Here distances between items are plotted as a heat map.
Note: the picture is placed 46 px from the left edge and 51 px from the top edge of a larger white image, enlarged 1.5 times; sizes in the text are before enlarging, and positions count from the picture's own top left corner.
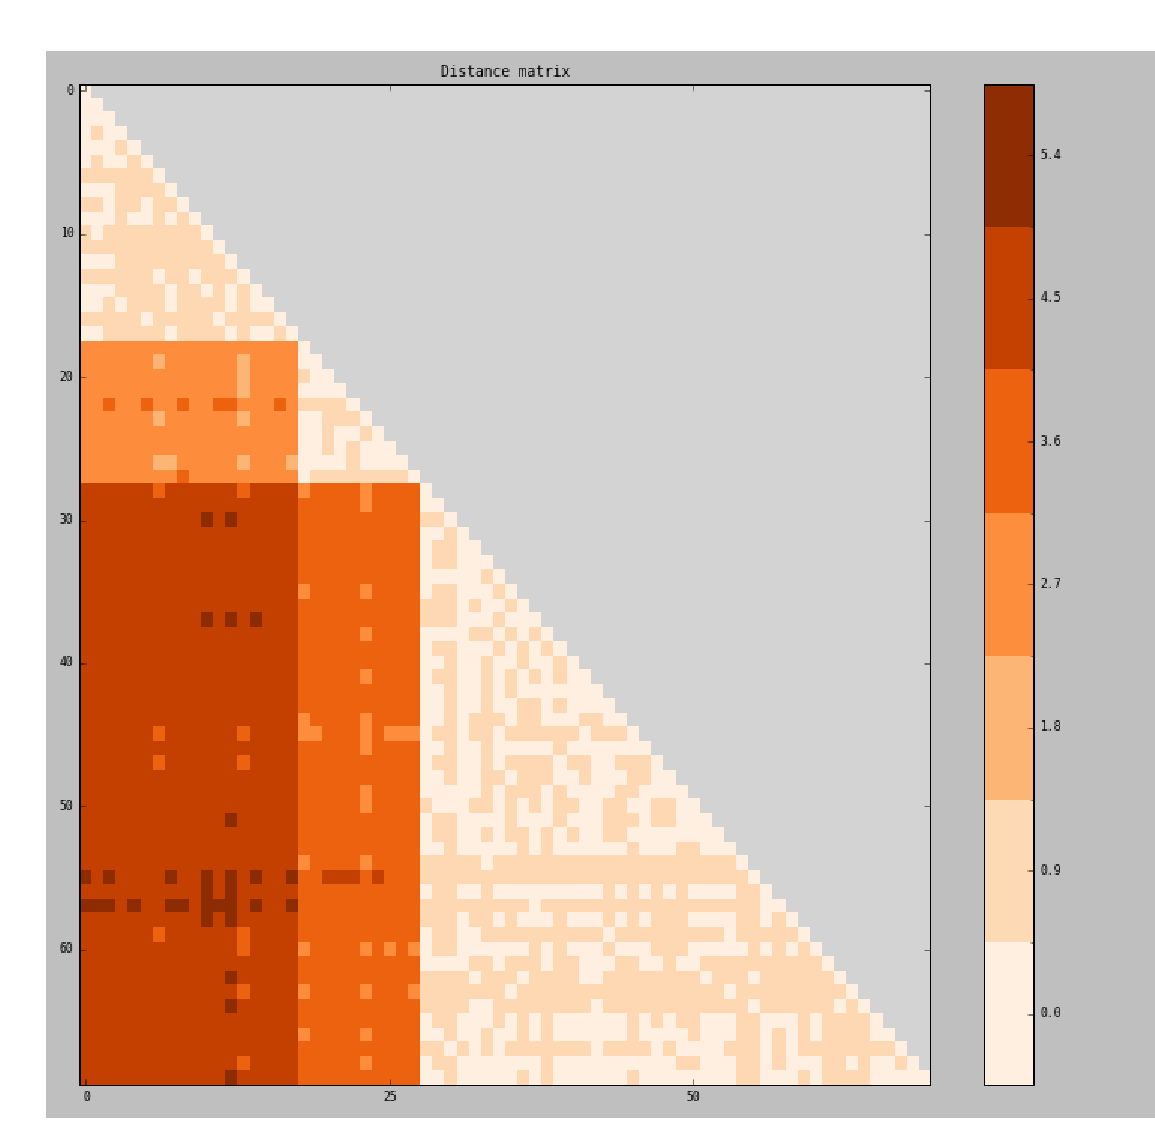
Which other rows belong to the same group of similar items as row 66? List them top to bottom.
28, 29, 30, 31, 32, 33, 34, 35, 36, 37, 38, 39, 40, 41, 42, 43, 44, 45, 46, 47, 48, 49, 50, 51, 52, 53, 54, 55, 56, 57, 58, 59, 60, 61, 62, 63, 64, 65, 67, 68, 69
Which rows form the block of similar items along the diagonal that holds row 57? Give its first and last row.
28 to 69
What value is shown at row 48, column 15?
4.5
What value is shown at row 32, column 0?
4.5
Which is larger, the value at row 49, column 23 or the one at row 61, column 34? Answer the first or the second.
the first
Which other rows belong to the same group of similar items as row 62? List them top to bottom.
28, 29, 30, 31, 32, 33, 34, 35, 36, 37, 38, 39, 40, 41, 42, 43, 44, 45, 46, 47, 48, 49, 50, 51, 52, 53, 54, 55, 56, 57, 58, 59, 60, 61, 63, 64, 65, 66, 67, 68, 69
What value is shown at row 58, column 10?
5.4
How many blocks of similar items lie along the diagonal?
3
